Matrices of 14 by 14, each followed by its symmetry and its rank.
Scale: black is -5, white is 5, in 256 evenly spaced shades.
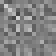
symmetric, rank three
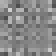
symmetric, rank two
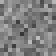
neither, full rank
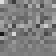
neither, rank three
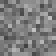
neither, full rank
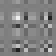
symmetric, rank one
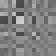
symmetric, rank two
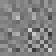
symmetric, rank three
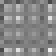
symmetric, rank one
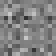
neither, rank three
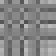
symmetric, rank one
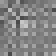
symmetric, rank two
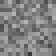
neither, full rank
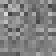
neither, rank three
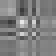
symmetric, rank one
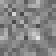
symmetric, rank three
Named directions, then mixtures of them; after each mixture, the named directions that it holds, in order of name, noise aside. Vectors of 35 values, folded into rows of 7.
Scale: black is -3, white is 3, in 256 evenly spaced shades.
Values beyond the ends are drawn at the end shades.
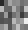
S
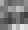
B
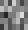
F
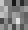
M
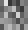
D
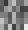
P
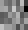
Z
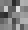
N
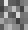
D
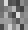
D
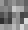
B, S, Z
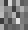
D, M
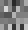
M, N, P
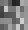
D, N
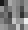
P, S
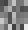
P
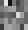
D, F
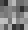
B, P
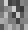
D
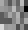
Z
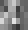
B, N, P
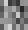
D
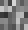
F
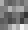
B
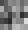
B, S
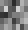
N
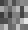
N, S
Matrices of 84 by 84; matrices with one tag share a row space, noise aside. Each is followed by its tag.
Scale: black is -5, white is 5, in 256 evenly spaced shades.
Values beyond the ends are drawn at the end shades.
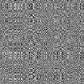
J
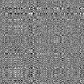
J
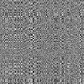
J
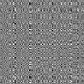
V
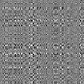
J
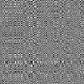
J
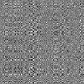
J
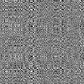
J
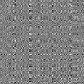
V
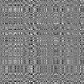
J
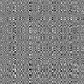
V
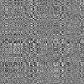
J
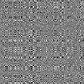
J
